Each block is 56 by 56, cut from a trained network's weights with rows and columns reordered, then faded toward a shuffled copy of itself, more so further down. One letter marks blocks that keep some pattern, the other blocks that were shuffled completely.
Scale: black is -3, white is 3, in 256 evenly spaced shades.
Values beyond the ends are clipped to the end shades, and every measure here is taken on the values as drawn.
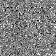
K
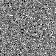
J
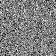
J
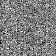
K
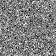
J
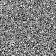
K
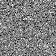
J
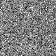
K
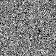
J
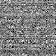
K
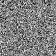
K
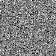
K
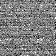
K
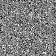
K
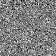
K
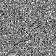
K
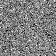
J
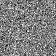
J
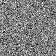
J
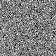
J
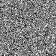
J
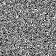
J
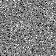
J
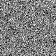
J
